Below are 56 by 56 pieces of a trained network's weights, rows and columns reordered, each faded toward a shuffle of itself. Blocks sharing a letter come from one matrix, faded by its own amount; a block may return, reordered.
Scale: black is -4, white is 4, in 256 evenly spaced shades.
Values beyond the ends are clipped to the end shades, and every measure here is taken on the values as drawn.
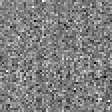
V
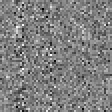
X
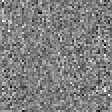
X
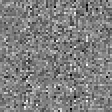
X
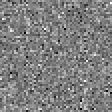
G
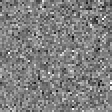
G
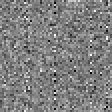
X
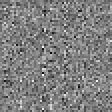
X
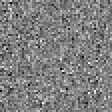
G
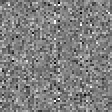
X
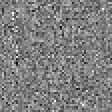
X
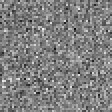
V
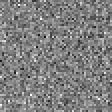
V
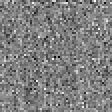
V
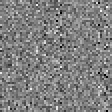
X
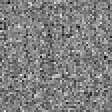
V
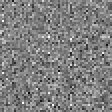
X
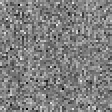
V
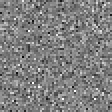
G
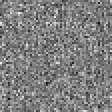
V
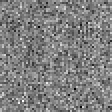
V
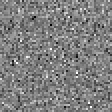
G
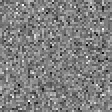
G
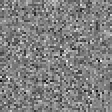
V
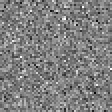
G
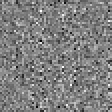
X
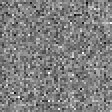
V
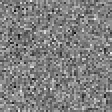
G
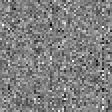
X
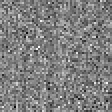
V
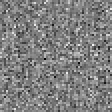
V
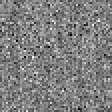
V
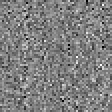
X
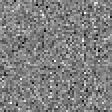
G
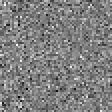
G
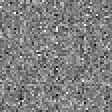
G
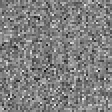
V
